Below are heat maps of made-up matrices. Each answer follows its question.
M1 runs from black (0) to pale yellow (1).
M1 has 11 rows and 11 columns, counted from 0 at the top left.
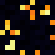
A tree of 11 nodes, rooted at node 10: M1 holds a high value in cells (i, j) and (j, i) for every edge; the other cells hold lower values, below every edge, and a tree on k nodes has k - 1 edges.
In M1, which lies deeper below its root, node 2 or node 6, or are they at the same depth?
node 6
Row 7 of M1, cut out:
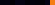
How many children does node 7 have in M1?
0
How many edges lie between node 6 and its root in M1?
5
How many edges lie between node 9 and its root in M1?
3
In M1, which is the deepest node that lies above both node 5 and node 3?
1
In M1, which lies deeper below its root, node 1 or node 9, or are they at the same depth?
node 9
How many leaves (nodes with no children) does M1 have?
5
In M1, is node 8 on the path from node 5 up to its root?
no
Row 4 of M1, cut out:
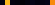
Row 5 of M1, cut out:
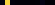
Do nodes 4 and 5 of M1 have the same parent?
no
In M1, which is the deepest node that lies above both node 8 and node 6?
2
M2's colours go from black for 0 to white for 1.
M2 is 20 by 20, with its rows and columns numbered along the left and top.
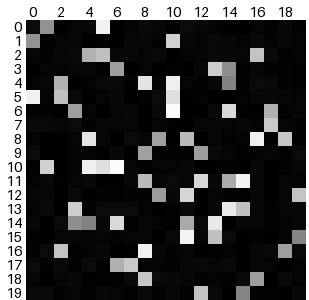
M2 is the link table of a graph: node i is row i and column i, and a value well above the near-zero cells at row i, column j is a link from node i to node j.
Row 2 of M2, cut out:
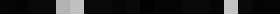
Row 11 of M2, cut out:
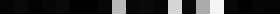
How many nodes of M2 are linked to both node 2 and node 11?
0
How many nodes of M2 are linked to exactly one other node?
1
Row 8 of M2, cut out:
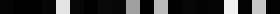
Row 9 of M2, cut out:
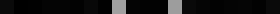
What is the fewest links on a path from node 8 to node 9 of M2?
1
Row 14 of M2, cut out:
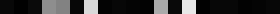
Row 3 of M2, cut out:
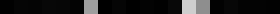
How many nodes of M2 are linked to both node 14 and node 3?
2
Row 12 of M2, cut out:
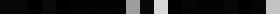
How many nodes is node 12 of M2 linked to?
3
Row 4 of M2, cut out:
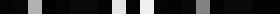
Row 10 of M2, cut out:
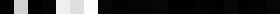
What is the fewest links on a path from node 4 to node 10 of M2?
1
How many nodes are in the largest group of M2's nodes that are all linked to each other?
3
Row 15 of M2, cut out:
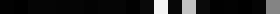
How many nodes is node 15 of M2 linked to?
3
